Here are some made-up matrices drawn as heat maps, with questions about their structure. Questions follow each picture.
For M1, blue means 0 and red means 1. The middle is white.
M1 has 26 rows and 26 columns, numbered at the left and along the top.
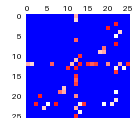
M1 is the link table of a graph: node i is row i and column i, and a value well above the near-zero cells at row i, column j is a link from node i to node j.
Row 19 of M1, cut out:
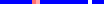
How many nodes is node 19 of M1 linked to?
3
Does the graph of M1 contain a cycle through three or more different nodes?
no
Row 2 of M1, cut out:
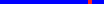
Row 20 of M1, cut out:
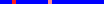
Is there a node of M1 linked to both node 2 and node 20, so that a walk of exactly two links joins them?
no
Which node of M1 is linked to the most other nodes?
node 12
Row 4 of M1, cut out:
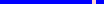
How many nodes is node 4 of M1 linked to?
1
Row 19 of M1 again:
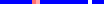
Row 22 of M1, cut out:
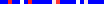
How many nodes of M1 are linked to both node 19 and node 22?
0
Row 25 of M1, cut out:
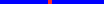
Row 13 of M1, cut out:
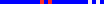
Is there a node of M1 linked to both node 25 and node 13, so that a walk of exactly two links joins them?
yes
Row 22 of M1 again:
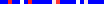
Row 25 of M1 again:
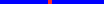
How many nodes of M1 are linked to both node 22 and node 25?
0
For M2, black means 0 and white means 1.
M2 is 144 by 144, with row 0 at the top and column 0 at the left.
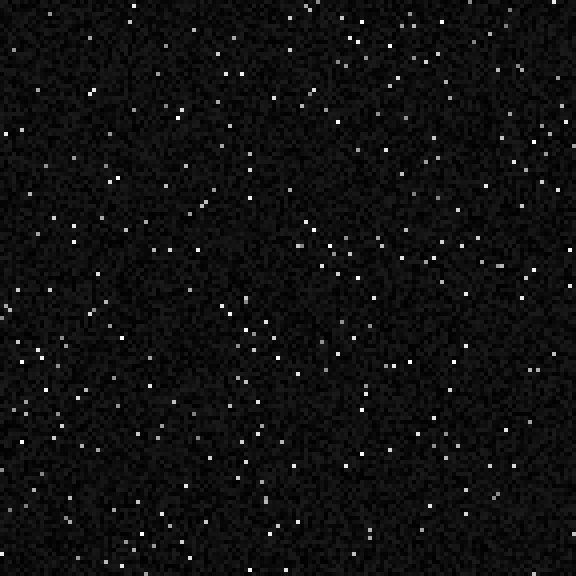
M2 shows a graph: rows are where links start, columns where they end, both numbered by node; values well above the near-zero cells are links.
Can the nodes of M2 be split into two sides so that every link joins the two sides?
yes
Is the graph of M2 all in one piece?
yes
